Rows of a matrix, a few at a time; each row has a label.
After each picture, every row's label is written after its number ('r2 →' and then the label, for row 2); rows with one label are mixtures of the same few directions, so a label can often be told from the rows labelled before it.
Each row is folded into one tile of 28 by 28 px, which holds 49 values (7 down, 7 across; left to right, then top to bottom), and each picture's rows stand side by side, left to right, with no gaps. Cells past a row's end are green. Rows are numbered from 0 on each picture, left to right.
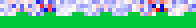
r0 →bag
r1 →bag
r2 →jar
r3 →bag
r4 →jar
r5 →bag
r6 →jar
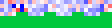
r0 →bag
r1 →jar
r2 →bag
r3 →jar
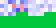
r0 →bag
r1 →bag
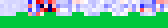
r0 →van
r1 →bag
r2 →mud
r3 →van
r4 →bag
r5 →mud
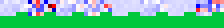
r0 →jar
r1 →van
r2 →jar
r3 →van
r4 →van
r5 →jar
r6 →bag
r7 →mud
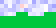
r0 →van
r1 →jar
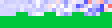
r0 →bag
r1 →van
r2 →van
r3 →jar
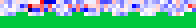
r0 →van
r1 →mud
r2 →bag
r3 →mud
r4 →van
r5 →jar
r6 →van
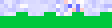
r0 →van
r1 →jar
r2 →bag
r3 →van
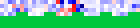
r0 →bag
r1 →jar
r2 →jar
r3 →mud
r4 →van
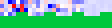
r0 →bag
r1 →van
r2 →mud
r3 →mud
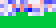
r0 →bag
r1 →mud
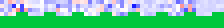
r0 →bag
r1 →mud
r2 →mud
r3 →jar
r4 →van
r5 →van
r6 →bag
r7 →van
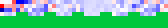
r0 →mud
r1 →jar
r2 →bag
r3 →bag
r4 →van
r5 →jar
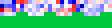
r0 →mud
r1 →bag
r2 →jar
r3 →jar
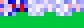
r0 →bag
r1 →bag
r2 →bag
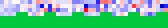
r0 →jar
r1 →bag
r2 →mud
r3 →mud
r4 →van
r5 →van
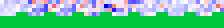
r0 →jar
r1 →jar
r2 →jar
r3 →van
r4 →mud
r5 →van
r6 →jar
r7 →van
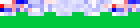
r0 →mud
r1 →mud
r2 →van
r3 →van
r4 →mud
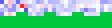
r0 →van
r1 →bag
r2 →van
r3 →mud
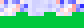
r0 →jar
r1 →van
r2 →jar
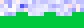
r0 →van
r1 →jar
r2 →bag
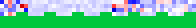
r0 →van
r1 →jar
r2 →bag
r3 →van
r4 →mud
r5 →mud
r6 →jar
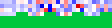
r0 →mud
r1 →bag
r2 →van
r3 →bag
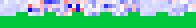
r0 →jar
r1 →mud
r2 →bag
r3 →van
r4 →bag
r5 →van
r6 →jar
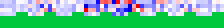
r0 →mud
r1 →bag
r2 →jar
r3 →mud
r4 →jar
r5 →mud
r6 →bag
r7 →mud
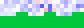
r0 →jar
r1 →bag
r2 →van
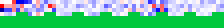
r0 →mud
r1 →van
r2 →van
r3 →van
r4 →bag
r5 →bag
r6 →bag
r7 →jar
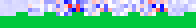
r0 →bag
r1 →mud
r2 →bag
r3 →bag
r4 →bag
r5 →bag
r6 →jar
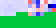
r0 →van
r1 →van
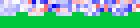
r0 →jar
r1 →jar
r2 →mud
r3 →bag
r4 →jar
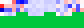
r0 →mud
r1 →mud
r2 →bag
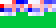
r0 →mud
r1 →mud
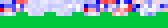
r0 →mud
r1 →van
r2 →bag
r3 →mud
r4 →jar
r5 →van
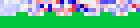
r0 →jar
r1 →bag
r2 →jar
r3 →mud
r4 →van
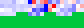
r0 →mud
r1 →jar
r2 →jar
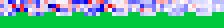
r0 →bag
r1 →van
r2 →mud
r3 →jar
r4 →mud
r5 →mud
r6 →jar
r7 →mud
